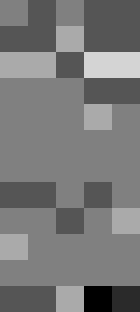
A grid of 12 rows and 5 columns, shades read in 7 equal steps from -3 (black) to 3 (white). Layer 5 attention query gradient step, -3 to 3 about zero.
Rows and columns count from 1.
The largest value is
2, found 2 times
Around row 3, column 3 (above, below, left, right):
1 0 1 2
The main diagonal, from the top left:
0 -1 -1 -1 0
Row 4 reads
0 0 0 -1 -1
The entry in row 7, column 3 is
0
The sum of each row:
-3 -3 5 -2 1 0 0 -3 0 1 0 -6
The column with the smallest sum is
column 4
